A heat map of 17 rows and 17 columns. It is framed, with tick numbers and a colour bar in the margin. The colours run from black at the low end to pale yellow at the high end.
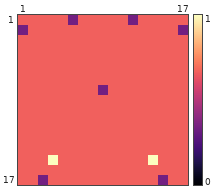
Histogram: skewed, a long tail of low values. Mirror symmetry: left to right. Slope: none. Grain: fine.
